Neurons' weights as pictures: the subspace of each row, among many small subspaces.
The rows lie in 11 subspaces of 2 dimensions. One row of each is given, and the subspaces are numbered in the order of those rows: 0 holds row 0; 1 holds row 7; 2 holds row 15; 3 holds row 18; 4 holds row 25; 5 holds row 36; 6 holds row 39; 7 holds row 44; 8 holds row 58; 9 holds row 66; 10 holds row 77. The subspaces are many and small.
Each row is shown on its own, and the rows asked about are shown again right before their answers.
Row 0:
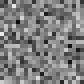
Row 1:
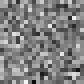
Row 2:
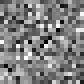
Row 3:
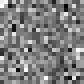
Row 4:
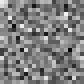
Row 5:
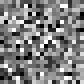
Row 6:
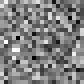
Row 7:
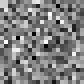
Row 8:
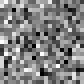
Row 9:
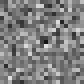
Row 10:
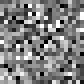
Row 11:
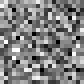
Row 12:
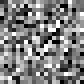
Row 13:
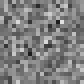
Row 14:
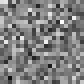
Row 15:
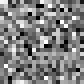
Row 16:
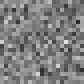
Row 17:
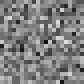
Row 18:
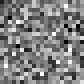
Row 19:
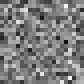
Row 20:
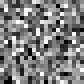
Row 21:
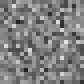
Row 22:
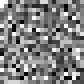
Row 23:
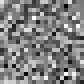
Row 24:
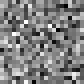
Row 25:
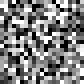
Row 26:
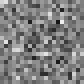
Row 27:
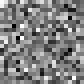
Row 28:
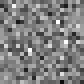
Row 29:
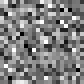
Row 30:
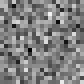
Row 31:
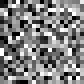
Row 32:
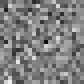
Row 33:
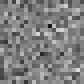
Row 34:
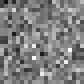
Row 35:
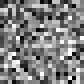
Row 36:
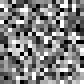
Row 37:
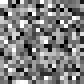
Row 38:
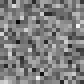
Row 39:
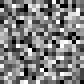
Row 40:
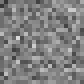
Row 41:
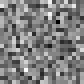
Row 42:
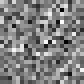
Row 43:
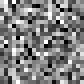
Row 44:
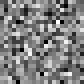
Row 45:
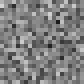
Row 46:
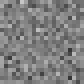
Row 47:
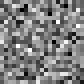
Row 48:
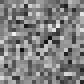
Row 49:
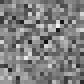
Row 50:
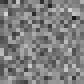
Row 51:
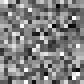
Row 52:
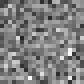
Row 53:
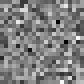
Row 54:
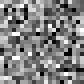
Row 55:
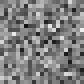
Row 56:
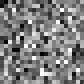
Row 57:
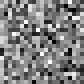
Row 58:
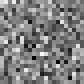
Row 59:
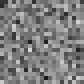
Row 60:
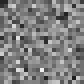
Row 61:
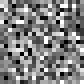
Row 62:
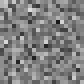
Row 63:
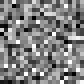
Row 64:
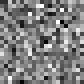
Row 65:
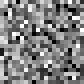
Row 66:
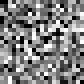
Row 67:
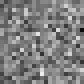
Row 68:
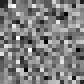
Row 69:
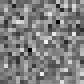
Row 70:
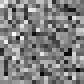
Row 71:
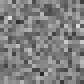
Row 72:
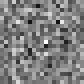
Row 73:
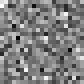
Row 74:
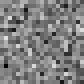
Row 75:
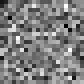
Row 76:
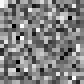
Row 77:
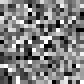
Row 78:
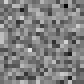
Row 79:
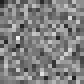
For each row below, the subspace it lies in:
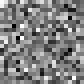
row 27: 4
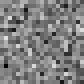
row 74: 4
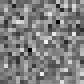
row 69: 4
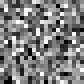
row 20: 1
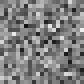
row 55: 9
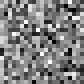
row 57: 9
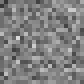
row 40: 1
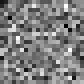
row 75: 3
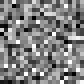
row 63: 0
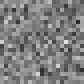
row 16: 8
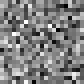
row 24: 10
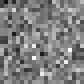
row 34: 8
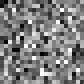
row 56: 8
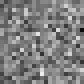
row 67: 1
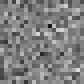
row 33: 10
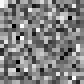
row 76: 4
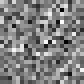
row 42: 8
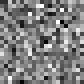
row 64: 2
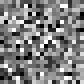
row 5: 10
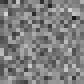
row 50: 2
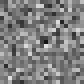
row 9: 2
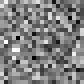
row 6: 1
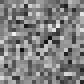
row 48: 9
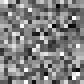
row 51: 10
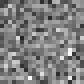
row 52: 6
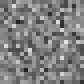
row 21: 5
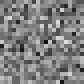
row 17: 8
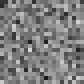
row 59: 0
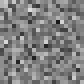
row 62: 7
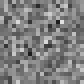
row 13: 7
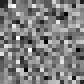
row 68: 3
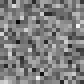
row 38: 0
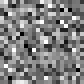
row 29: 2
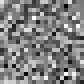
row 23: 0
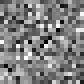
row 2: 10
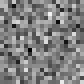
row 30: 4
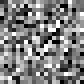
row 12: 9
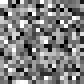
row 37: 2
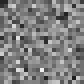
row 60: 3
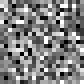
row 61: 5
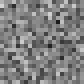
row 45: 6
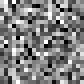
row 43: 7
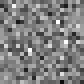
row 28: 5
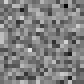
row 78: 6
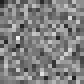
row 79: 4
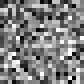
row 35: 6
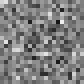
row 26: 8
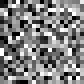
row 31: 2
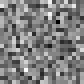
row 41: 6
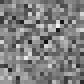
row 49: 10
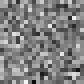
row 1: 10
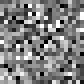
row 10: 10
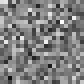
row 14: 9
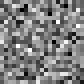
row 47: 6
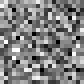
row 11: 1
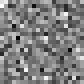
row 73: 3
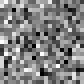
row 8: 8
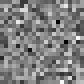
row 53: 5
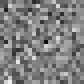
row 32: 1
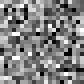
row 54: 7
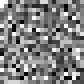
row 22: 0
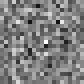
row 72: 7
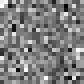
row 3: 0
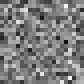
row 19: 5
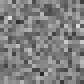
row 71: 3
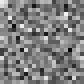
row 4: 3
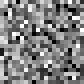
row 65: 9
